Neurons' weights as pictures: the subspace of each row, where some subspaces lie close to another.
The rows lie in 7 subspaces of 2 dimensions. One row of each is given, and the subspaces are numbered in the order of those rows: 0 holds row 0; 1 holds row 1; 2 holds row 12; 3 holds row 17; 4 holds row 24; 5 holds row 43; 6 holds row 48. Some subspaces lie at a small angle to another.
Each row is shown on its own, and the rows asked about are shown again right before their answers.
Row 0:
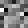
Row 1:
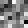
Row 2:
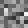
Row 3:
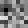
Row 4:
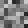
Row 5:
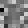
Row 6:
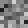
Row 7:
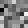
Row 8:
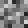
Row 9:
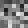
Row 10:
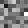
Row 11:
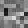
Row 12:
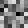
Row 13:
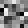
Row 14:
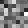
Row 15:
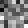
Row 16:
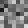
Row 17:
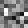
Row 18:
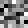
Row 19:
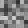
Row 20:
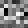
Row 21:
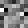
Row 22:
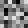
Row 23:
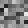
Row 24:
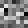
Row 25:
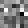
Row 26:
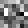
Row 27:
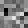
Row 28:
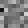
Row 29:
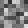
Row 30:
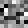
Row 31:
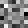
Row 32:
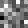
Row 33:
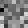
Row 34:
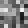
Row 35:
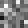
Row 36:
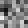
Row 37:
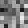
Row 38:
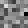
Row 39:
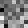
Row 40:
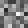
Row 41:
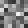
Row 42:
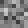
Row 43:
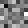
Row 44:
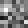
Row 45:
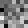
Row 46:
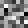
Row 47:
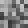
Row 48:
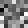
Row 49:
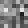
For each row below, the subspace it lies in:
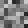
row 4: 1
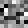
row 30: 4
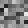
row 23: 4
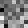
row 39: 6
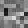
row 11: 3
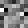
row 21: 0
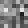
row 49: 0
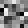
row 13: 6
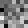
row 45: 6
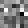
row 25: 0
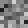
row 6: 4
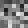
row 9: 2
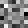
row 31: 5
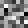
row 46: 3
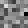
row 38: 5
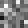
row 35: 3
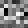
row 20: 4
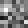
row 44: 1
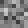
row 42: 5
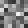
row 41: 2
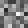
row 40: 2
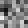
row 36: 4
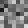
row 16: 2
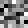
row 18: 4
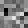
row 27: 3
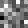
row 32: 3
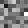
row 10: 5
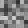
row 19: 5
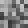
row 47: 2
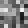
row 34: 0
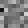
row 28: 0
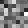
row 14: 5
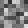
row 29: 1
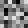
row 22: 1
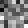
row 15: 2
